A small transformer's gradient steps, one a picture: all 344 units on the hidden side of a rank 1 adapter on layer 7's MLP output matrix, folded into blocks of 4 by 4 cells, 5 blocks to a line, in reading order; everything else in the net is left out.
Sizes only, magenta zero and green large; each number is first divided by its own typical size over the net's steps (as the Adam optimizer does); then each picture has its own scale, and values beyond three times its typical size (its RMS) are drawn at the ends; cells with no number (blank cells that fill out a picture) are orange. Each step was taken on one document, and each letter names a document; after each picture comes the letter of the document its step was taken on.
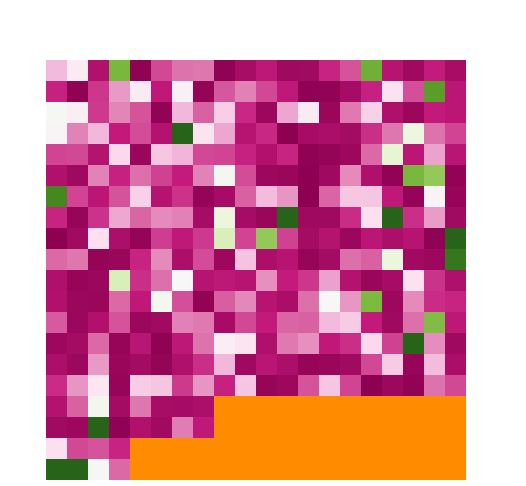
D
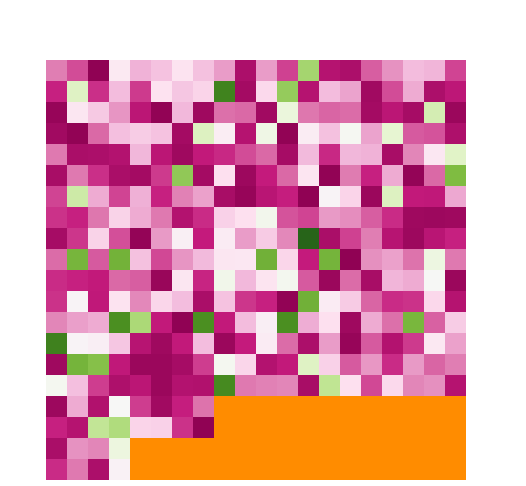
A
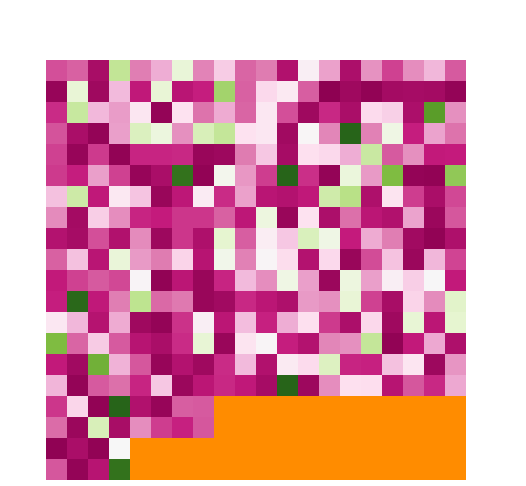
A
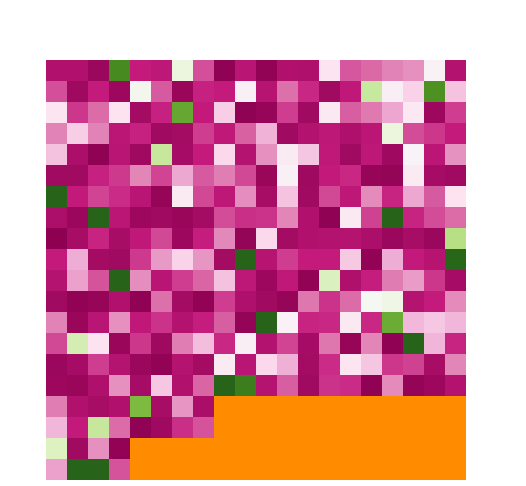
D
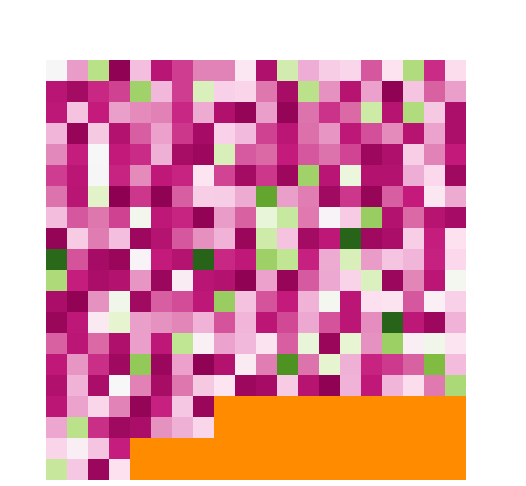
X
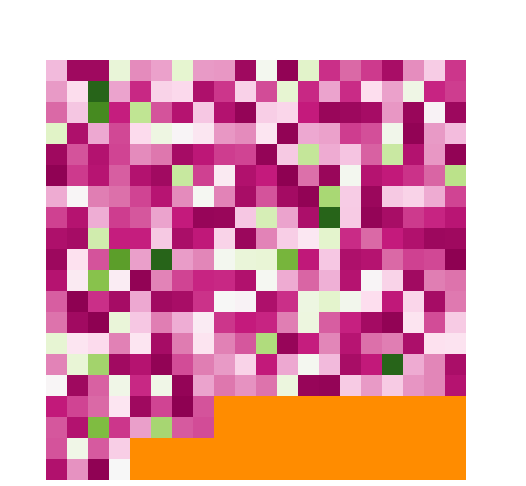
A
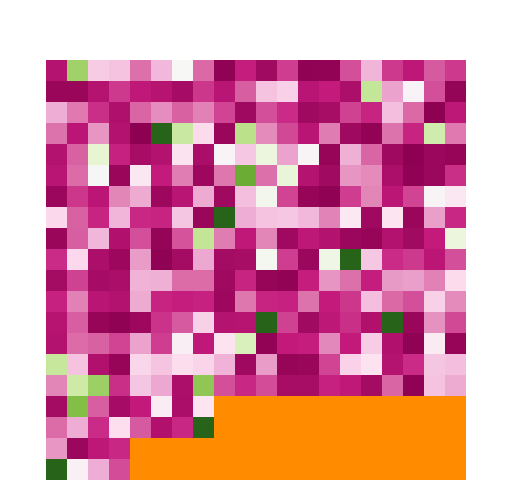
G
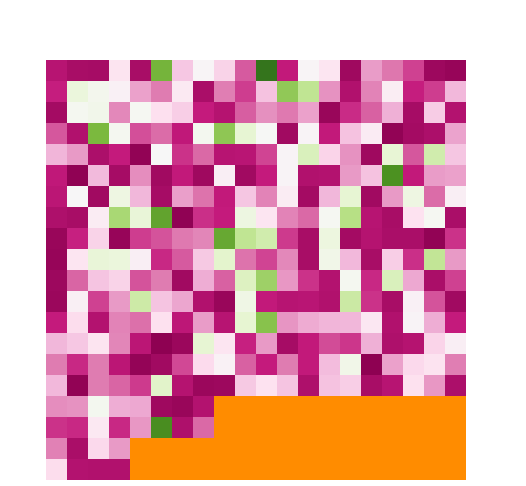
A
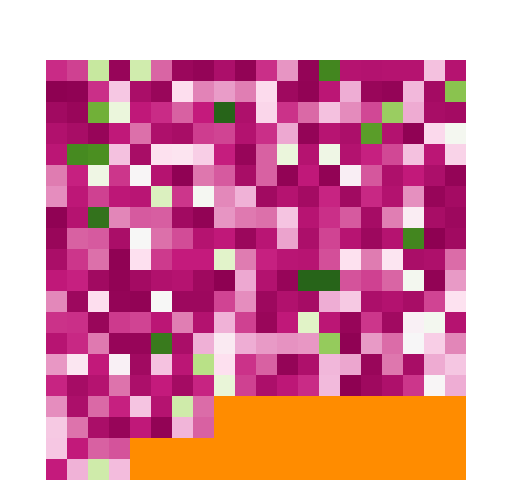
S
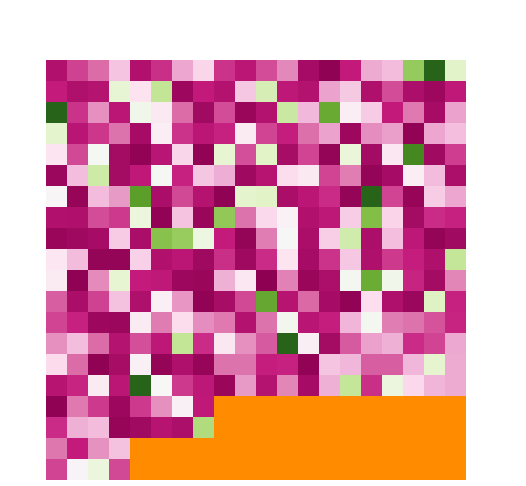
X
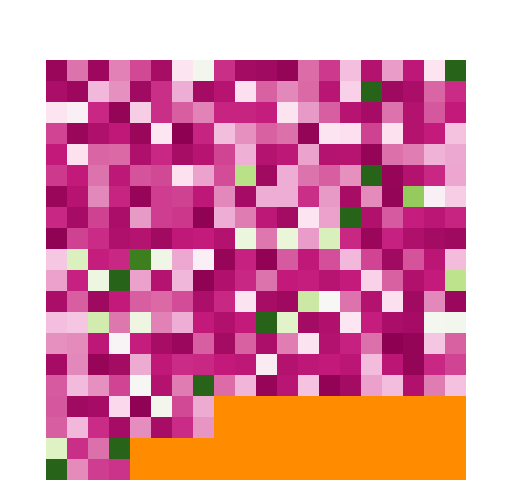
G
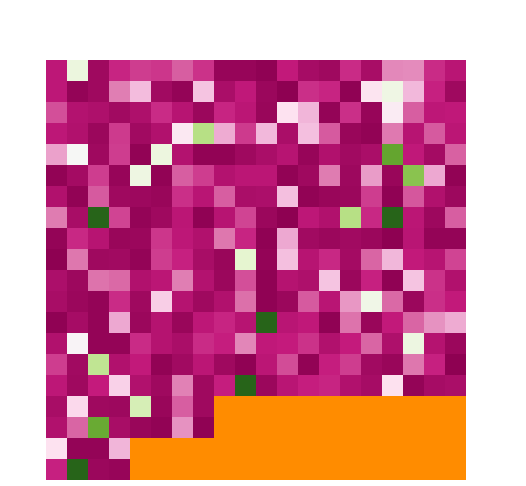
D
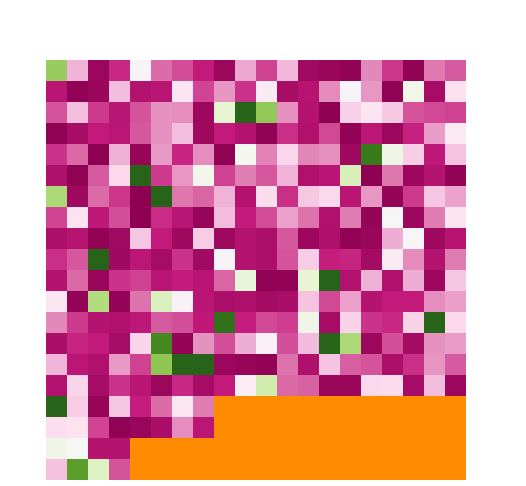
S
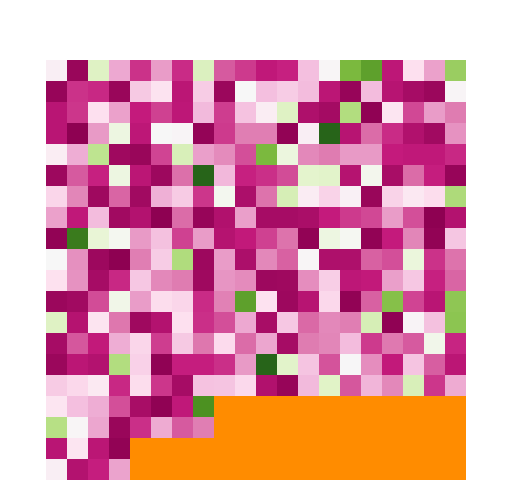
X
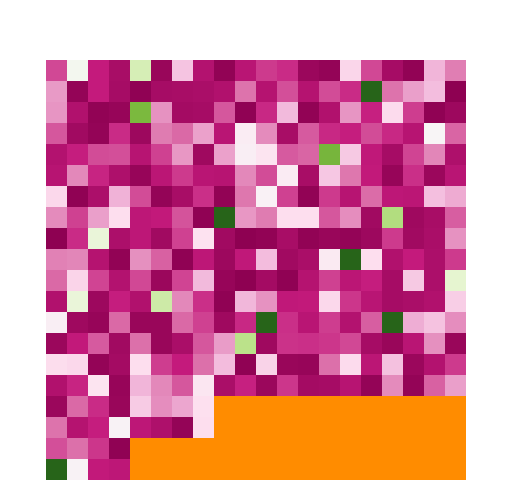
G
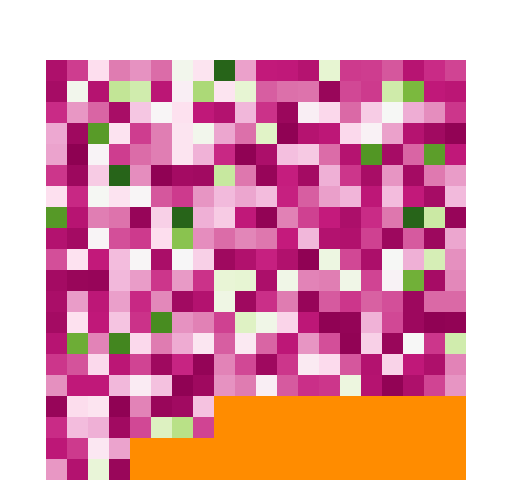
A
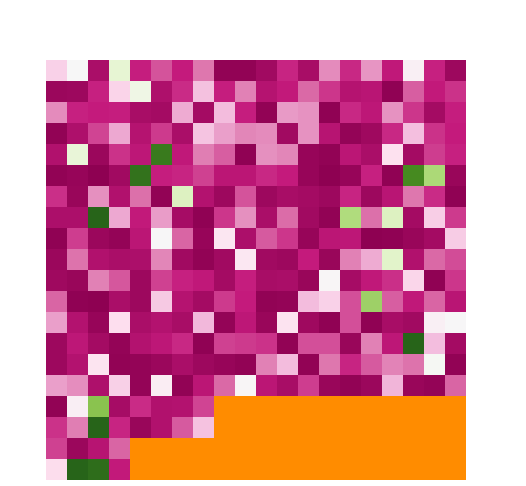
D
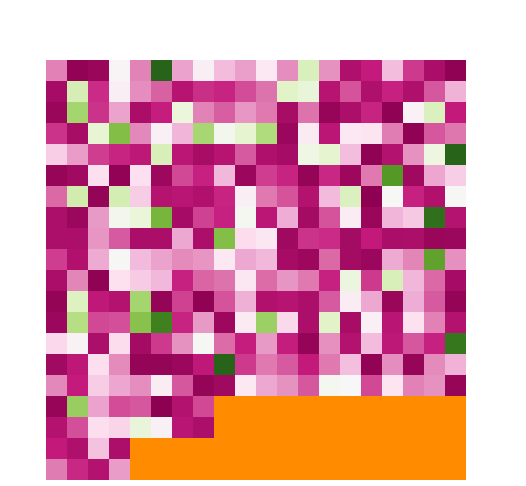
A
